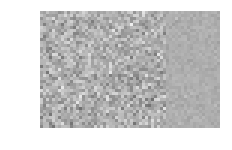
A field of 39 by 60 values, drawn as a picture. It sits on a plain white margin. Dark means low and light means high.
Stripes: none. Slope: none. Seam: vertical, 70% of the way across, the right part calmer. Average level on the scale: 70%. Odd rows or columns: none. Grain: fine.
